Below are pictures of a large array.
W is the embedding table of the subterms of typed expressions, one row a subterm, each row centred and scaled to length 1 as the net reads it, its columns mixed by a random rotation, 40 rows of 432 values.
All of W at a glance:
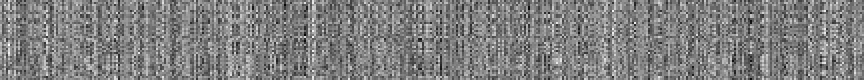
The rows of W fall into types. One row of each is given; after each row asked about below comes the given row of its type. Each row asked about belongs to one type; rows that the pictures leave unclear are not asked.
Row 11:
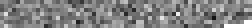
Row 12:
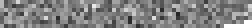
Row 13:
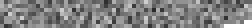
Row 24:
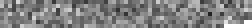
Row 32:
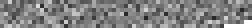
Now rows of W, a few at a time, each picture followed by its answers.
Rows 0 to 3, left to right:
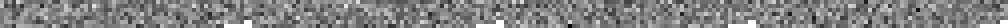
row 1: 12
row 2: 32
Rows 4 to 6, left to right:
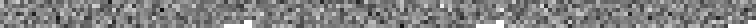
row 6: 32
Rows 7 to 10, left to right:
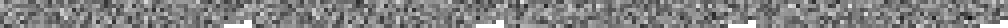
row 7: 13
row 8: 13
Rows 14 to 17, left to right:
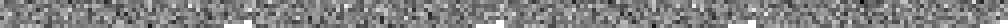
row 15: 12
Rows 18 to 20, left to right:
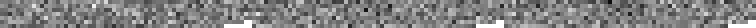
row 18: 12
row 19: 32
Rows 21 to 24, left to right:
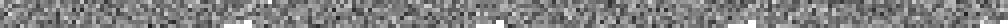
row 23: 13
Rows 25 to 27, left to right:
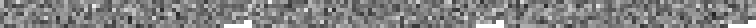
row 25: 12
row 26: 24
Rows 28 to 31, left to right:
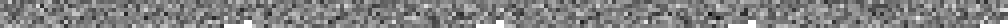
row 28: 32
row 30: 11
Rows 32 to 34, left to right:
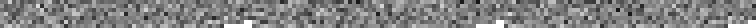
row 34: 32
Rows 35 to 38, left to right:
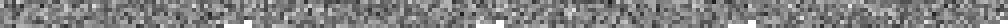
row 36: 24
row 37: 13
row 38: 12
